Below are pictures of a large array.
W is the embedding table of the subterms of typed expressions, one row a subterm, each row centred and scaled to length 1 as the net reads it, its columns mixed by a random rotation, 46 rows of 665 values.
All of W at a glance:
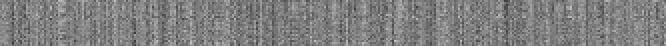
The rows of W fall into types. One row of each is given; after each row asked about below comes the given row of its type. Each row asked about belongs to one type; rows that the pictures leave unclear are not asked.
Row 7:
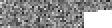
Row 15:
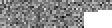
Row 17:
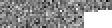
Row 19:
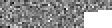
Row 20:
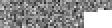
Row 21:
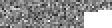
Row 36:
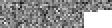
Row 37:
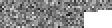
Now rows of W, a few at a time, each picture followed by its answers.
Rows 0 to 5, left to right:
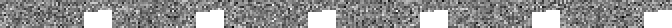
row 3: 17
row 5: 15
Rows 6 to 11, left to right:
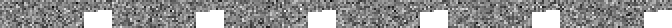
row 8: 17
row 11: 37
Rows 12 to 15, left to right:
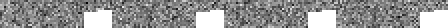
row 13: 15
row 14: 36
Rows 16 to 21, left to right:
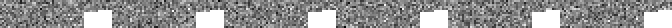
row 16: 36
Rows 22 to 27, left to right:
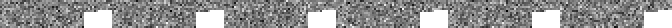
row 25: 19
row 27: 20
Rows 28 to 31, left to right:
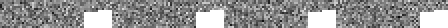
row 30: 20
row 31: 15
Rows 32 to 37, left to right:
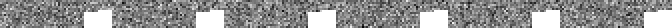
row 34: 7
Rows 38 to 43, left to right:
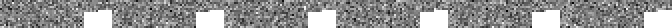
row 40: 20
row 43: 19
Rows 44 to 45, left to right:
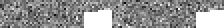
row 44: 21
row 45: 19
